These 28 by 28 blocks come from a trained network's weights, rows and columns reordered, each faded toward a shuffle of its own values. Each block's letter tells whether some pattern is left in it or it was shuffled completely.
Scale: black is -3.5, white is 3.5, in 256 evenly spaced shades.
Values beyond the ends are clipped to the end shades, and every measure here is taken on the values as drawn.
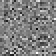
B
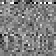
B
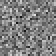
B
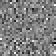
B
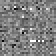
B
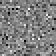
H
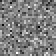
H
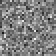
H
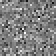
H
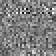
B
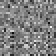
B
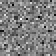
H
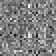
B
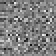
B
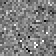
H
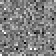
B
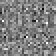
B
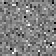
H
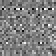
B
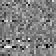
B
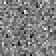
H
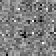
B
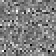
B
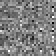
B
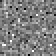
H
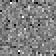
H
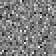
H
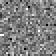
H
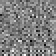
B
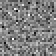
H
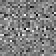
B
